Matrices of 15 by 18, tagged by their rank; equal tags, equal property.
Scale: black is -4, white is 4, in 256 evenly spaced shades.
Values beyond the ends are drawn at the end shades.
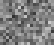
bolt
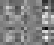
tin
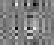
tin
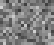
bolt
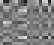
tin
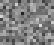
bolt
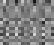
tin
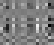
tin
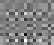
tin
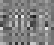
tin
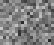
bolt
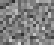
bolt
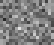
bolt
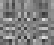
tin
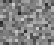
bolt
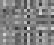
tin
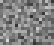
bolt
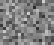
bolt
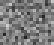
bolt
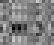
tin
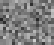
bolt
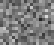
bolt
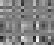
tin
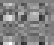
tin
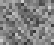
bolt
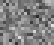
bolt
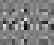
tin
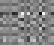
tin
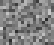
bolt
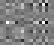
tin
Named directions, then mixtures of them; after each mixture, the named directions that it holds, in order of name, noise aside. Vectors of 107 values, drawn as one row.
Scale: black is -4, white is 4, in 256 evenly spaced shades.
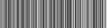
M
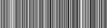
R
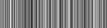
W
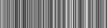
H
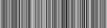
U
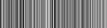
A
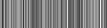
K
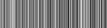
R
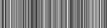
K, W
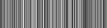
H, K, M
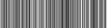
M, R, U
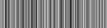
K, M, W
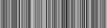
U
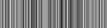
K, M, W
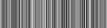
U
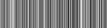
R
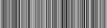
U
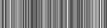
K, W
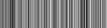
H, R, U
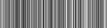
H, M
